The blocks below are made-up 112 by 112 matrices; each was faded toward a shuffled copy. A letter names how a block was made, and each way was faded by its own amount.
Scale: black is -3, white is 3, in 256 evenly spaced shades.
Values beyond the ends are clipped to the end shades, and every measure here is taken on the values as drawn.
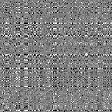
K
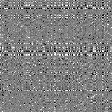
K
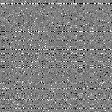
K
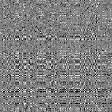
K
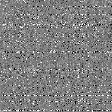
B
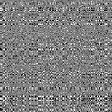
K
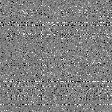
B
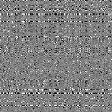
K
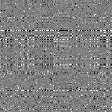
K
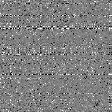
B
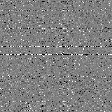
B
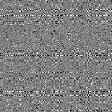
K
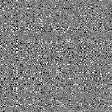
B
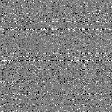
B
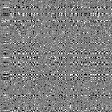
K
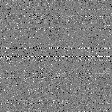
B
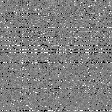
B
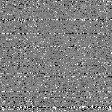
B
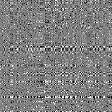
K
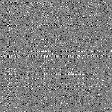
B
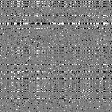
K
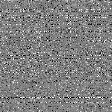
B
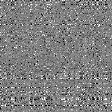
B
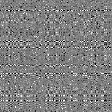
K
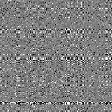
K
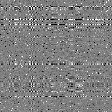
K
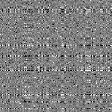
K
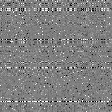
K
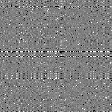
K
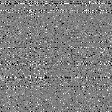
B
